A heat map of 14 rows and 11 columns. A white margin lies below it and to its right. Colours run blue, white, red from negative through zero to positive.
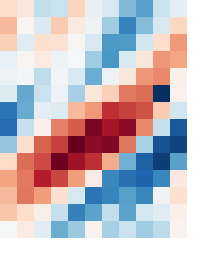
The grain runs diagonally up to the right. A single lone cell is far lower than the cells round it. Neither half mirrors the other. The ninth with the highest average is the centre.
